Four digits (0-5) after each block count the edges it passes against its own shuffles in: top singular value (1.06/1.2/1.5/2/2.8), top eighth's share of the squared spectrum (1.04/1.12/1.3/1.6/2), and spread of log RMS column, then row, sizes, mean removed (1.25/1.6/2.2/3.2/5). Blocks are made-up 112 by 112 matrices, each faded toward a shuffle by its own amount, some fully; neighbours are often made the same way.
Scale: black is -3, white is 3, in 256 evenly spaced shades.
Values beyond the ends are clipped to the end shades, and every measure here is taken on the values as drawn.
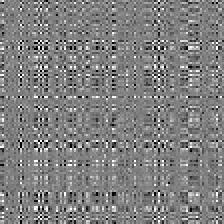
5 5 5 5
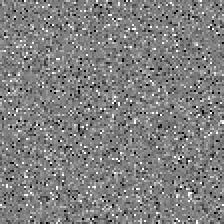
2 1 0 0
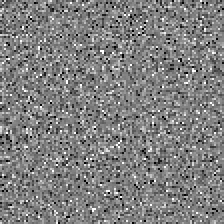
4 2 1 1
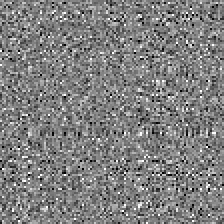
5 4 3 3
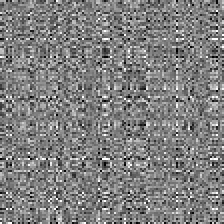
5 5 4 4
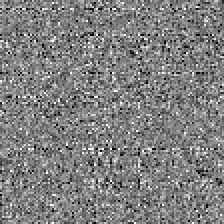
4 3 2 3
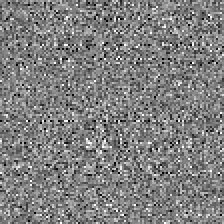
4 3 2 3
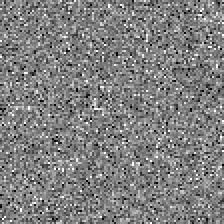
1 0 0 0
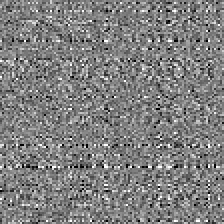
5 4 3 4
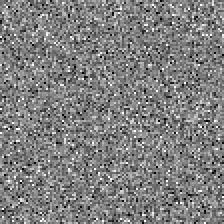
1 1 0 0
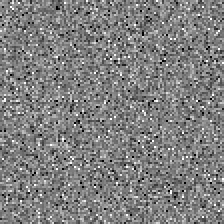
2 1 0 0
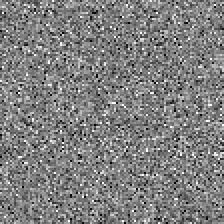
3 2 0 1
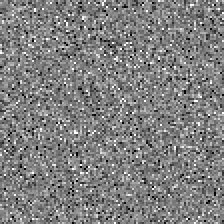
0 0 0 0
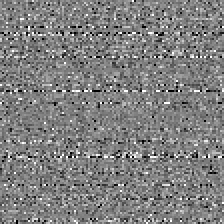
2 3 0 4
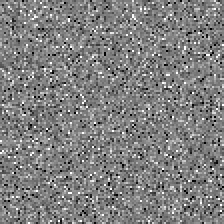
0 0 0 0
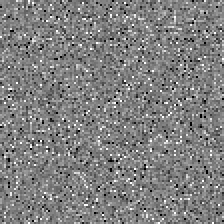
0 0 0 0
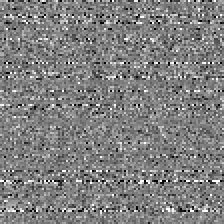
2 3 0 4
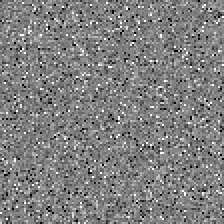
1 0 0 0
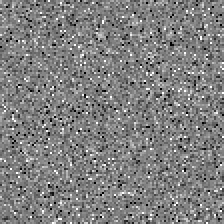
0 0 0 0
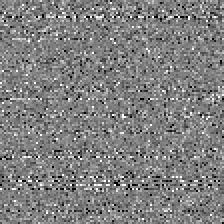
2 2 0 3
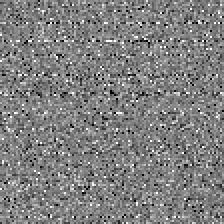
2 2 0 3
